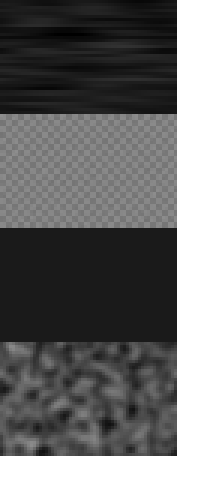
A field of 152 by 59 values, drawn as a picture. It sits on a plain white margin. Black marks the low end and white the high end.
It is made of 4 by 1 panels. Panel 1,1: very low, streaked across, faint in contrast. Panel 2,1: middling, checkered, faint in contrast. Panel 3,1: very low, flat. Panel 4,1: low, blotchy.
